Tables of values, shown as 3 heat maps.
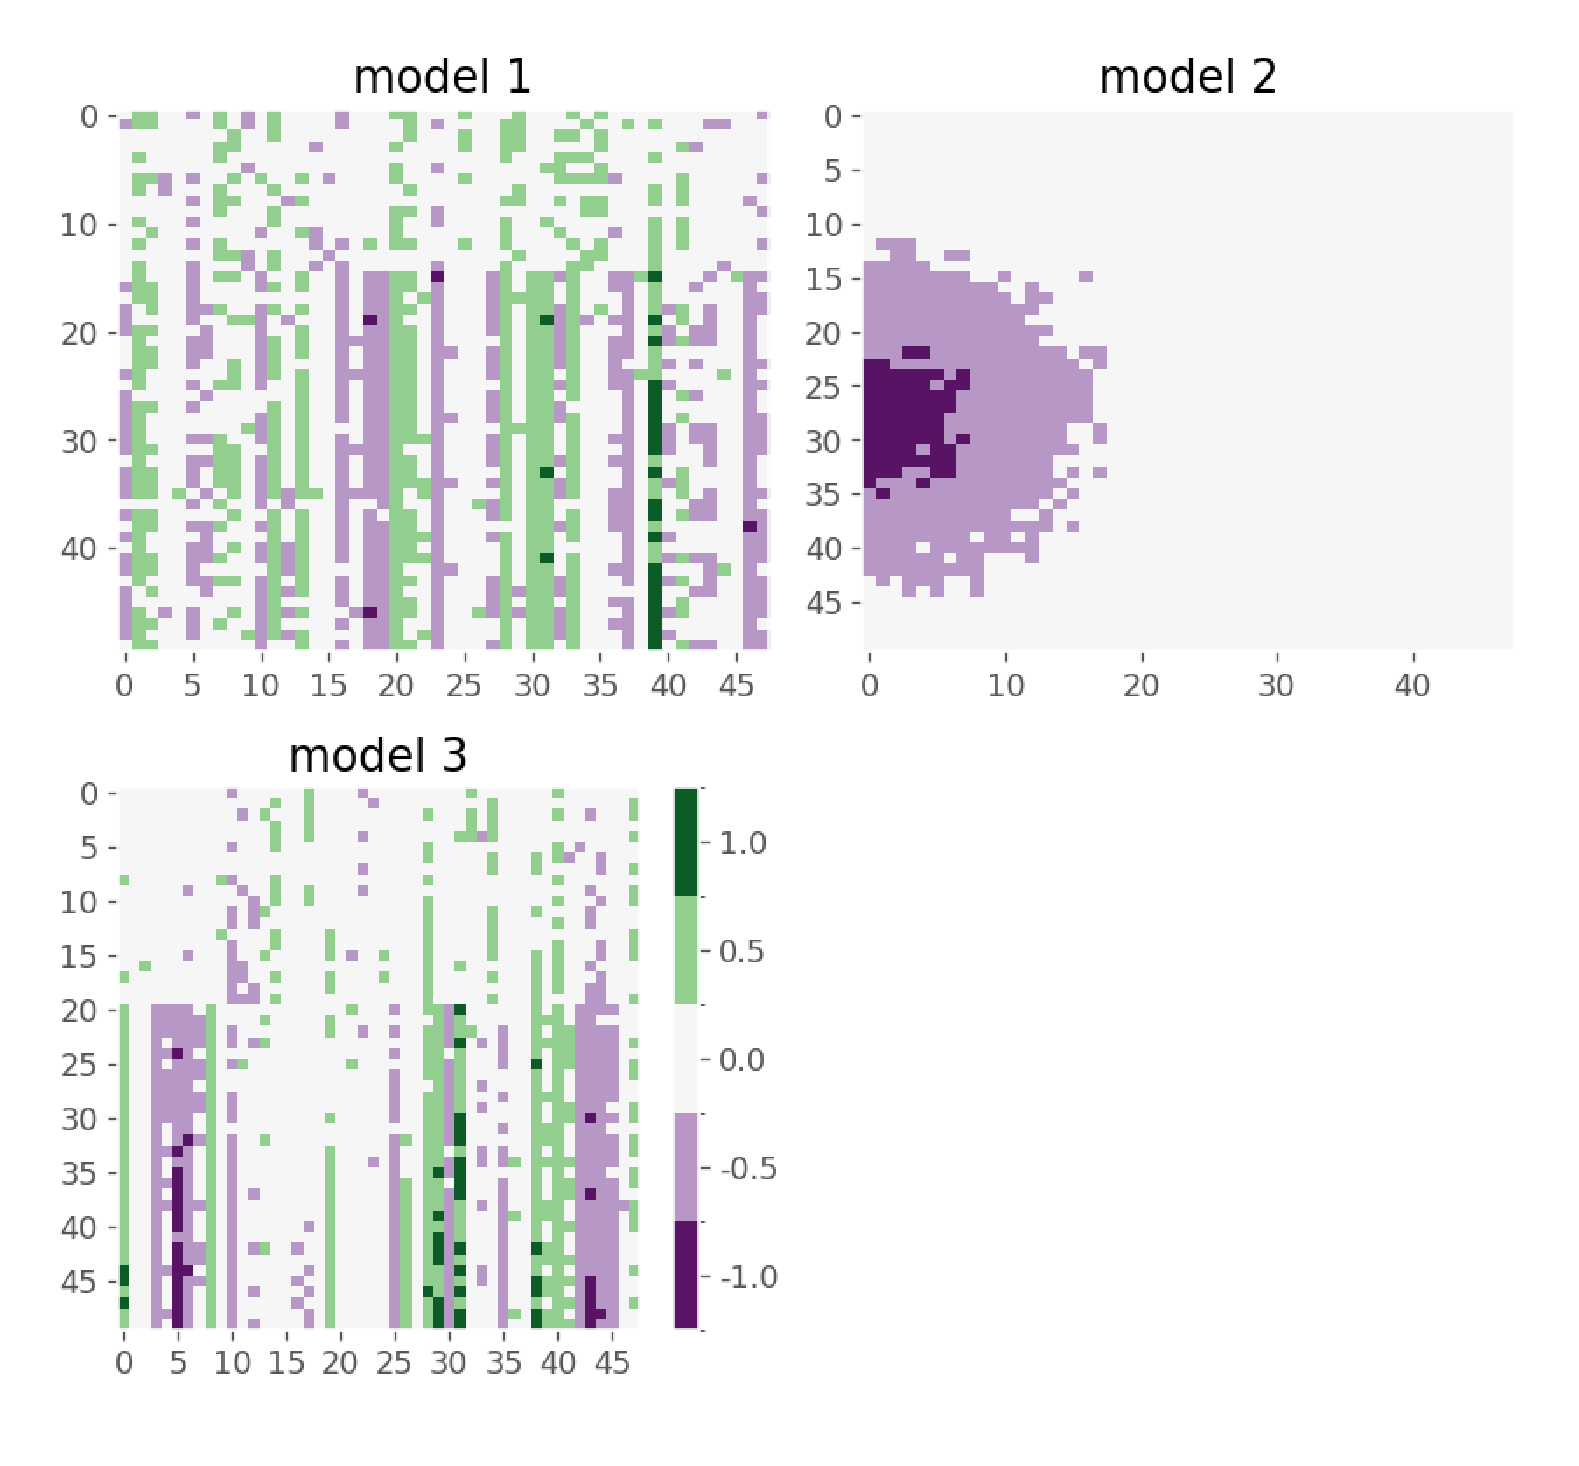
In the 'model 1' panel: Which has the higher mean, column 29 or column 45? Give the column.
29
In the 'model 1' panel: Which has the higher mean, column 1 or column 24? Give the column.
1
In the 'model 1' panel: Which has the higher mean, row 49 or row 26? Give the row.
49
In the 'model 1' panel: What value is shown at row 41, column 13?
0.5
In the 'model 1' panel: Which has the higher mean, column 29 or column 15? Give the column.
29
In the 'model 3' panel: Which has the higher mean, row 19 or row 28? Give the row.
19
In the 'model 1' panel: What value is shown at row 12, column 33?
0.5
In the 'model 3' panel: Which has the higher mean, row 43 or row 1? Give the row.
1
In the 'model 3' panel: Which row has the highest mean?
13
